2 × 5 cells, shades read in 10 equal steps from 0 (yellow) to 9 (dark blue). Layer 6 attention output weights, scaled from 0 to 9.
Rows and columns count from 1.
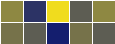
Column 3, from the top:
0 9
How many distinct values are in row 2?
3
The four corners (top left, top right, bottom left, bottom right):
4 4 5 6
